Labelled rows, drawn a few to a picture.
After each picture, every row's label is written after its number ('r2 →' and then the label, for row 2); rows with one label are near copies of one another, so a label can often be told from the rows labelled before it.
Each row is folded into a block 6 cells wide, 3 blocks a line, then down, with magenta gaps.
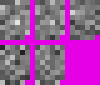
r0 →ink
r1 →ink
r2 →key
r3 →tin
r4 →tin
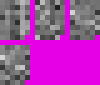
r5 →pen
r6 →tin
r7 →key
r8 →key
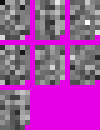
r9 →tin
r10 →pen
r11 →ink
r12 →tin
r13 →ink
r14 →key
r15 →pen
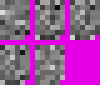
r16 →key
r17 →tin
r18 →tin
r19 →tin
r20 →ink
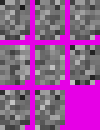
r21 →tin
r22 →tin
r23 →tin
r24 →pen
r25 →ink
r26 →tin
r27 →tin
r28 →tin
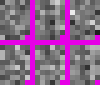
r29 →tin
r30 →pen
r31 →key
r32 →ink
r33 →ink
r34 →pen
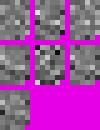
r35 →ink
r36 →key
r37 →ink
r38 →key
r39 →tin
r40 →key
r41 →key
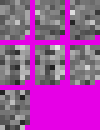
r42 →ink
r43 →key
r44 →key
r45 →pen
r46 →pen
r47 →ink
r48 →tin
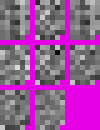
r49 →pen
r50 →tin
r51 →pen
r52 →ink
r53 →tin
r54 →tin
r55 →tin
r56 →ink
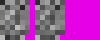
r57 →tin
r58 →tin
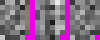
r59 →tin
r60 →pen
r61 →tin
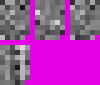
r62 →tin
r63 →key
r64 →tin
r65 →pen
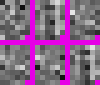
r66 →tin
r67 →pen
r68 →key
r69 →key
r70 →key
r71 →pen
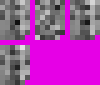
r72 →pen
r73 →tin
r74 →pen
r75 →pen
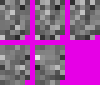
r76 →tin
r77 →tin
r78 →tin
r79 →key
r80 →key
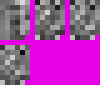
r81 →pen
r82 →tin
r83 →tin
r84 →tin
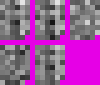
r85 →pen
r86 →pen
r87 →ink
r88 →tin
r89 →pen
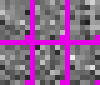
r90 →key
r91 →ink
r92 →pen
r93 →key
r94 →tin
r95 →key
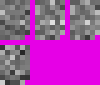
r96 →key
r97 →ink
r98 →ink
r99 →tin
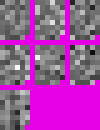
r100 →tin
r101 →ink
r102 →tin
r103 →ink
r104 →key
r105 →tin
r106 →pen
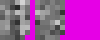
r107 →pen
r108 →key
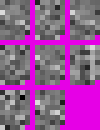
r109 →key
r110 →tin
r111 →key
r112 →tin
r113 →key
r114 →pen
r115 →tin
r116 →key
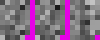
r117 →tin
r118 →tin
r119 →pen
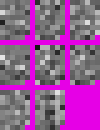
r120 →key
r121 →tin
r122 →ink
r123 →key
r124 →tin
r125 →tin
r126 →ink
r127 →pen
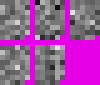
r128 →ink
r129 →tin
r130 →key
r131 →ink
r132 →pen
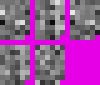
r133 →key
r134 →pen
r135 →key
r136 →pen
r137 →tin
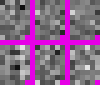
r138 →tin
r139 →key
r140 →key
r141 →pen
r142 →tin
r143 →ink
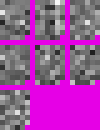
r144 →key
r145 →pen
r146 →ink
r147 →key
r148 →tin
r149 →tin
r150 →ink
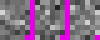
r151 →key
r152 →tin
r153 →ink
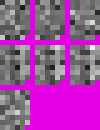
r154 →tin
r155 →tin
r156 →key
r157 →pen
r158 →pen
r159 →pen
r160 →ink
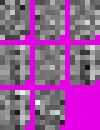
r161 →tin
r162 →ink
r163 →ink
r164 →pen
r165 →ink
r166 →pen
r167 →pen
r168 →key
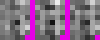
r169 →pen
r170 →pen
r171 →pen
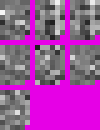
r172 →key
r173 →pen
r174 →pen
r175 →key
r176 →tin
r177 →key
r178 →ink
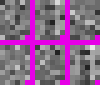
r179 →tin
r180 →pen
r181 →key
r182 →ink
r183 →tin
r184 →pen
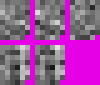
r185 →key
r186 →key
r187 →tin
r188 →pen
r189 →pen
